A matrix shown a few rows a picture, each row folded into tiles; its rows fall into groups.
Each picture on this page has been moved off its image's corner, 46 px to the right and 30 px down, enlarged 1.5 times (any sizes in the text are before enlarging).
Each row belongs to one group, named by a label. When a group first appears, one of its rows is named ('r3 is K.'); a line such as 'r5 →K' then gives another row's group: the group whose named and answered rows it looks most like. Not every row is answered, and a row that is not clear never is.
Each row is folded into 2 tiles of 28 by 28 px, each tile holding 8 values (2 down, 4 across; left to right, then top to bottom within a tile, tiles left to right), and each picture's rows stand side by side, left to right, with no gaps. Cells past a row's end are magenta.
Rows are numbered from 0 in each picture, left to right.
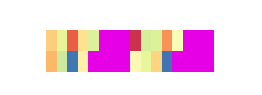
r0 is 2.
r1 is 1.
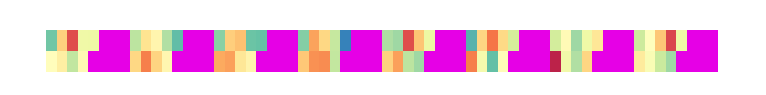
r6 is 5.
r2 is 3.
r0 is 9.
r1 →3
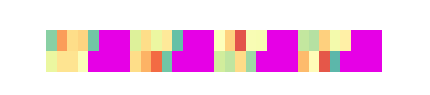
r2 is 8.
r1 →3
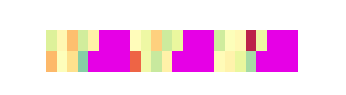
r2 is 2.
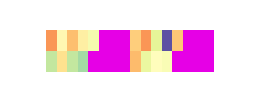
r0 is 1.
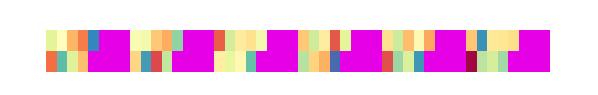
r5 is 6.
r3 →1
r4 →6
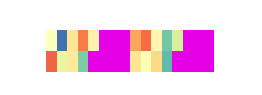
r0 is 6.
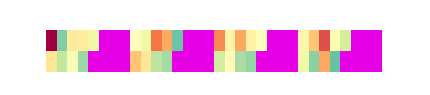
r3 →8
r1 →2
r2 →1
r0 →1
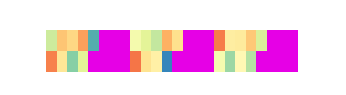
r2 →1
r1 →6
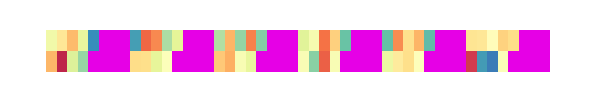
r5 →5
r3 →8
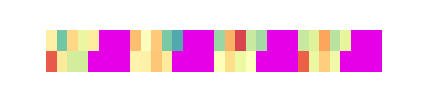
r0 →6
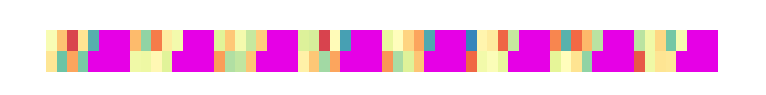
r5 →2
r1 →1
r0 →8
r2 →5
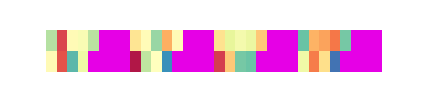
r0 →9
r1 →6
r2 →6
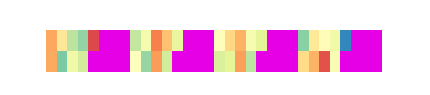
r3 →3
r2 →8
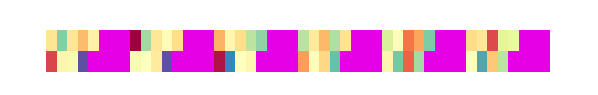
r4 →8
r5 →8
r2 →5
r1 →1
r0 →6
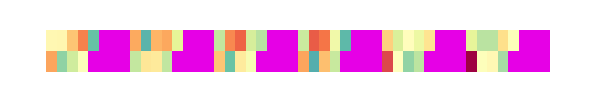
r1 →1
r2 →8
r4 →6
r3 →8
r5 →6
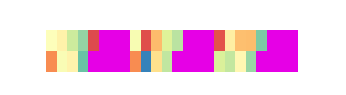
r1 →8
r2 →1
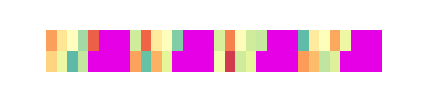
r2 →9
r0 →5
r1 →8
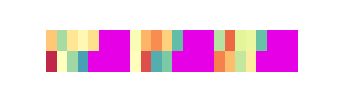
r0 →6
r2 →9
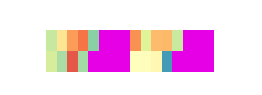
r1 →1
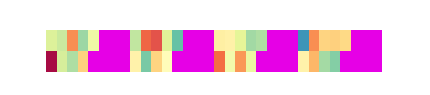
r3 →9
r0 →5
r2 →3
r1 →8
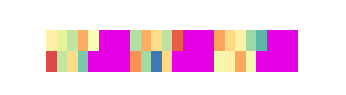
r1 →5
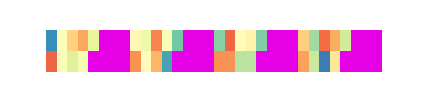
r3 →2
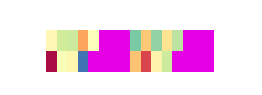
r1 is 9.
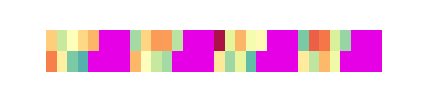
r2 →1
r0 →6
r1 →2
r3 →8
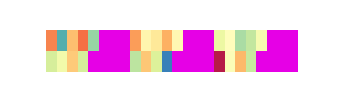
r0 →1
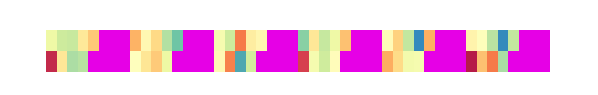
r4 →5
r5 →3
